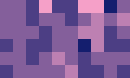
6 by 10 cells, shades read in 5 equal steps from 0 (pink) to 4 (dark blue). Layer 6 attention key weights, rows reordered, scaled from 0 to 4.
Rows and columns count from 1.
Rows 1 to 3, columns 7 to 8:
0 0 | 2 1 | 1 1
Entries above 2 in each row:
4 2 2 6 2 4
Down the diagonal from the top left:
2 2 2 3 1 1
